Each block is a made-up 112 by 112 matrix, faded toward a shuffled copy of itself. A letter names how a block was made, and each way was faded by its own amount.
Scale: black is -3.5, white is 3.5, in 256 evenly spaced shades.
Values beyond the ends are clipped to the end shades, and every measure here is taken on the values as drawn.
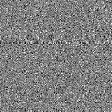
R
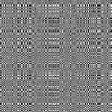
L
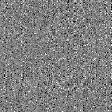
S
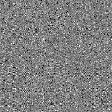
R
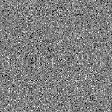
R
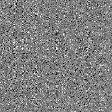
S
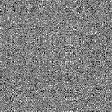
R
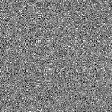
R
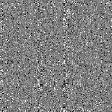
S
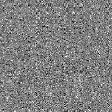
S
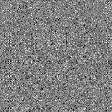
R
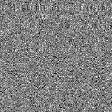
R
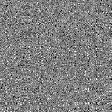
R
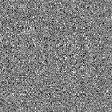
R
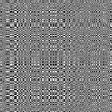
L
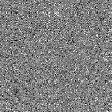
R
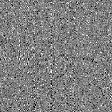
S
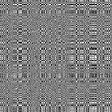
L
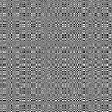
L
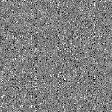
S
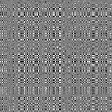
L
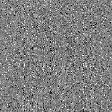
S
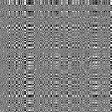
L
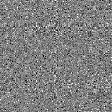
R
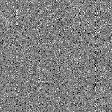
S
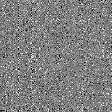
S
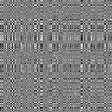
L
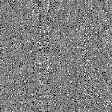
S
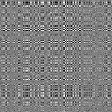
L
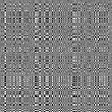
L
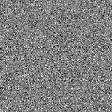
R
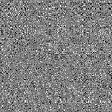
R
